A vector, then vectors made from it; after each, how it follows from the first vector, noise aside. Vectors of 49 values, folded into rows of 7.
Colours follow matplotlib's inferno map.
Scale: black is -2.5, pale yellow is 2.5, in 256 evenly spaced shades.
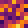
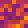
shrunk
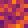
shrunk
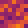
shrunk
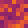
shrunk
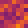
shrunk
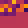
partly zeroed
